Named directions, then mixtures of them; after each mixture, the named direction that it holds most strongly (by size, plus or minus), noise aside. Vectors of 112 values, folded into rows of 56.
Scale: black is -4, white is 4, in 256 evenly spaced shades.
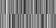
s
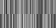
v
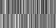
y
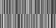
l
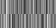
s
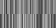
v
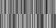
s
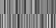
l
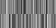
s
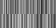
v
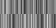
s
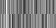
s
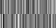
l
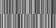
l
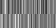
y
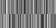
s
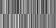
y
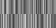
s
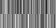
y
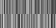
l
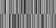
s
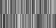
l
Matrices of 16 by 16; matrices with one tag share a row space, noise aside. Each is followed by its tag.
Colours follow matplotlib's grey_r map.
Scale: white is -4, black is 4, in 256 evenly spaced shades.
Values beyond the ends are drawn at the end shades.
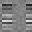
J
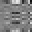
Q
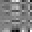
Q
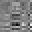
Q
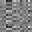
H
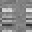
J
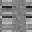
J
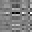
Q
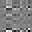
H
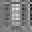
Q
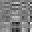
Q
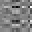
Q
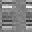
J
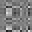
H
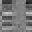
J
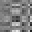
Q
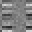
J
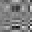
Q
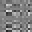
H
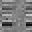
J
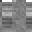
J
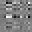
H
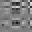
Q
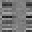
J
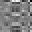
Q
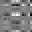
Q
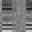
J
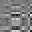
Q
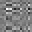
H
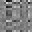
H
